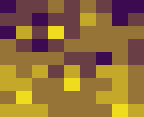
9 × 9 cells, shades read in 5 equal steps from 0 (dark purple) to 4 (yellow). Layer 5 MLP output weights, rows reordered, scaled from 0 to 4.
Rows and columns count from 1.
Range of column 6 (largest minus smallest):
2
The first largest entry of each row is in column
4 6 4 1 1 1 5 2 8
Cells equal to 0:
8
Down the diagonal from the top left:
0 1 1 1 1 1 2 3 3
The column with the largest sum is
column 2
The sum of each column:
16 20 14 17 17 17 17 19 14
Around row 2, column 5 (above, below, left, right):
1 1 1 3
